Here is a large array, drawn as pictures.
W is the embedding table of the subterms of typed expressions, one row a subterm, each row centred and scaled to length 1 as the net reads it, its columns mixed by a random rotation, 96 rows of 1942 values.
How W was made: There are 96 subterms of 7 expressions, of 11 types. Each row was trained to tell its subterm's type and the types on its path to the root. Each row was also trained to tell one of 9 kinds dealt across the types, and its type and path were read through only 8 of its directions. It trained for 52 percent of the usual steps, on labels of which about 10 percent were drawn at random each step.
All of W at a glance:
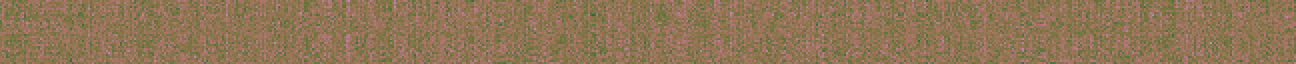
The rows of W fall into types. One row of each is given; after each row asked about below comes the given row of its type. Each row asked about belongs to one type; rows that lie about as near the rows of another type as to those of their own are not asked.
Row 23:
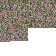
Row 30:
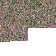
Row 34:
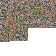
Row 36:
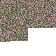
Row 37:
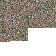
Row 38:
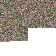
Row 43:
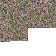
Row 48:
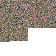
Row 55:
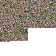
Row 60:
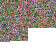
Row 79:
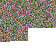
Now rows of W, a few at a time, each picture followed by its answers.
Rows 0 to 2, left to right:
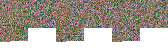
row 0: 55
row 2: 23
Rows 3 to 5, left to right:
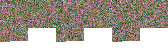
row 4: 37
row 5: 34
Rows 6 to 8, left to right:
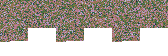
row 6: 55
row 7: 36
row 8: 48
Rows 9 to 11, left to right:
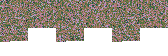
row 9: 23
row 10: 43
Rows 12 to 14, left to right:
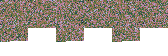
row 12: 37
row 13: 79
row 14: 60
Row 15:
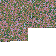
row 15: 34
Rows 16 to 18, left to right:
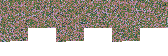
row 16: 23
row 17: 79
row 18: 36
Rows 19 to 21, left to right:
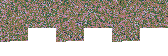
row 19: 36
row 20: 38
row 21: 38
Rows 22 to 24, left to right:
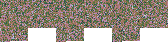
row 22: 38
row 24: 30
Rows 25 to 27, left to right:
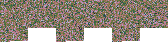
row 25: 38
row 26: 37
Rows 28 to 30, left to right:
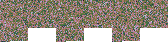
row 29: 60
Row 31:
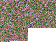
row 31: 48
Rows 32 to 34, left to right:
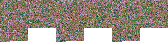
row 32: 36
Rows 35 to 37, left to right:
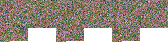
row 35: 55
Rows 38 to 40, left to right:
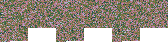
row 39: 43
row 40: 60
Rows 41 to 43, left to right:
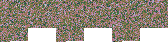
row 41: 48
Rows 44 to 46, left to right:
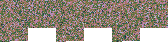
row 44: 37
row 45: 60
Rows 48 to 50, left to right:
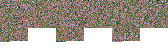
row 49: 37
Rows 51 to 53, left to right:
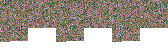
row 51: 38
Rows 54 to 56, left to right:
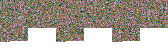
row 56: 36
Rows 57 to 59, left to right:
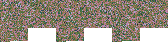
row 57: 48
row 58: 34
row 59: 60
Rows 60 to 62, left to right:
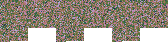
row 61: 36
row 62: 23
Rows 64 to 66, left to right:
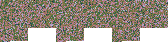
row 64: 43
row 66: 37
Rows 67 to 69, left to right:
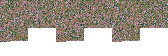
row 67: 36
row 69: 38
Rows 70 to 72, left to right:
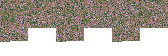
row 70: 30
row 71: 23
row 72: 60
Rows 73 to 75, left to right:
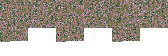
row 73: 34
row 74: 48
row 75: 55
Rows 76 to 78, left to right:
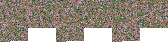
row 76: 43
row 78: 23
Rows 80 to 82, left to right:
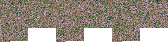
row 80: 23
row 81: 55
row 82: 60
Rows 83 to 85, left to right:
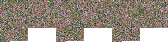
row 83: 23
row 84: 38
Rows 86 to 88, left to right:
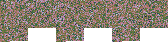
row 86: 37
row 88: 55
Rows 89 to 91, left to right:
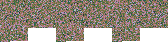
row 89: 30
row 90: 30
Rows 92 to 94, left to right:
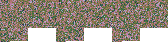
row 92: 34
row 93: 37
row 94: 48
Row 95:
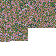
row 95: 38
